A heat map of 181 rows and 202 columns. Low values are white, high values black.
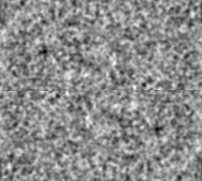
There are no lone odd cells. The values follow a bell shape. There is no overall slope. The texture is blotchy. No regular stripes run through it. It looks the same turned upside down.
